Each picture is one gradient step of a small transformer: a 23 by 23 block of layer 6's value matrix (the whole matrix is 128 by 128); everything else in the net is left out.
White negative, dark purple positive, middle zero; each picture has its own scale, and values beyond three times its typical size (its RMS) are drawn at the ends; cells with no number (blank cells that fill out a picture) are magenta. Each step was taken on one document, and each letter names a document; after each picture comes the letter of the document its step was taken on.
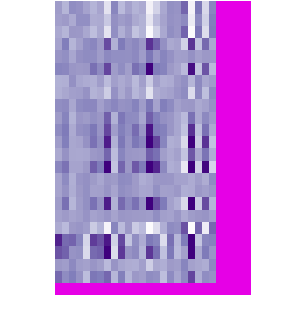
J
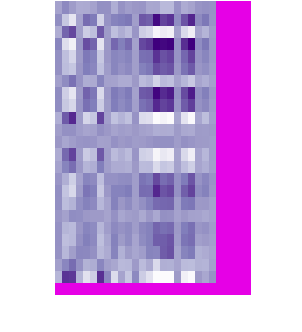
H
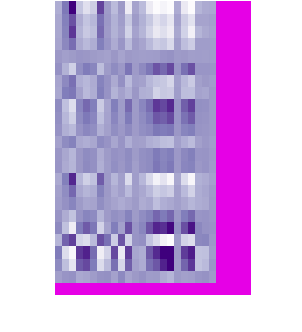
H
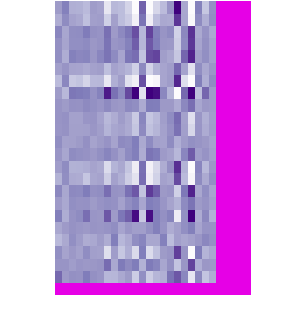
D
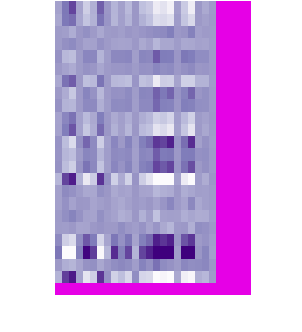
H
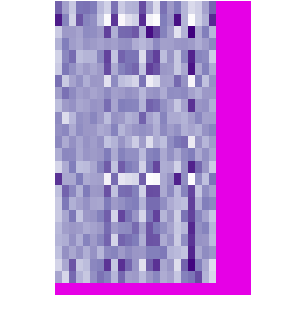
D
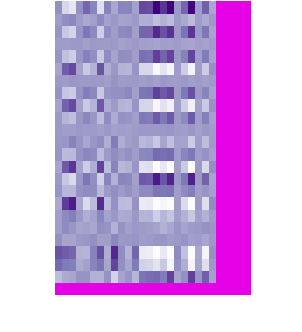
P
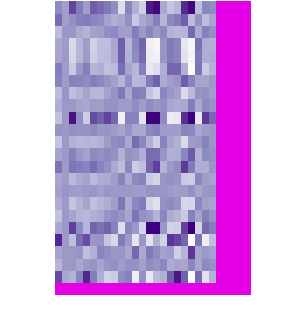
D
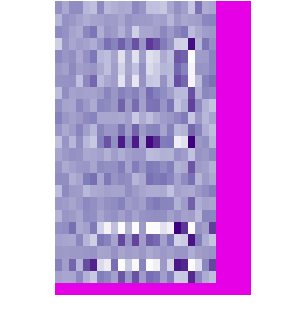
J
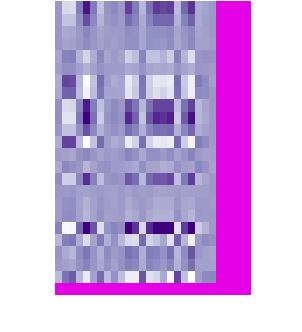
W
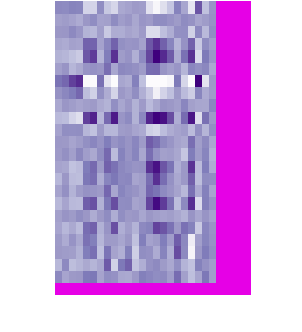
J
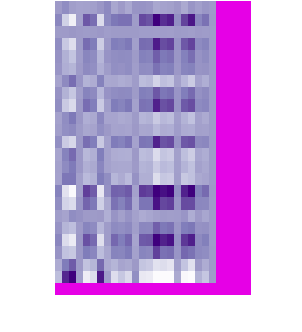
H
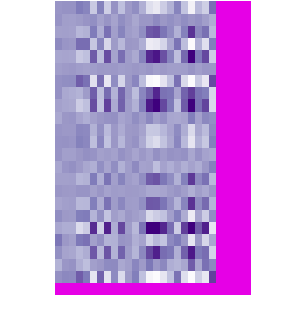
J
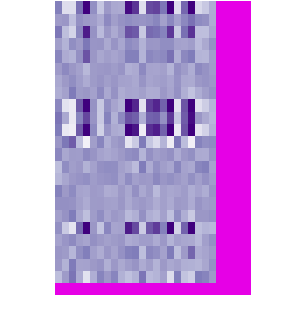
W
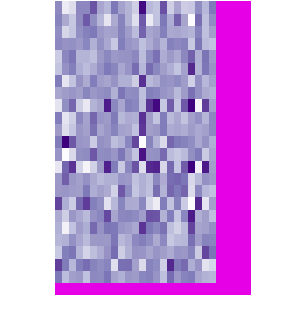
D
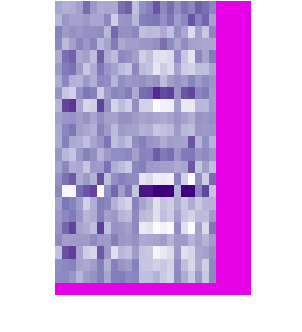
P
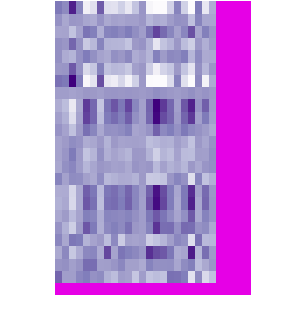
J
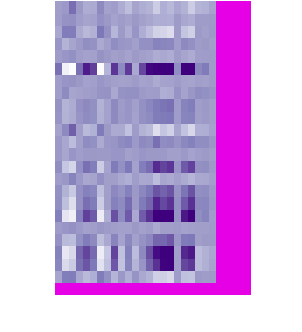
H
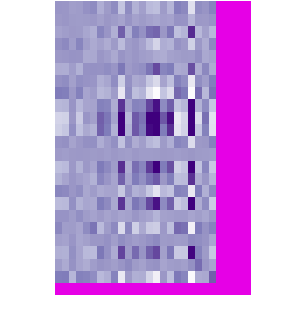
J
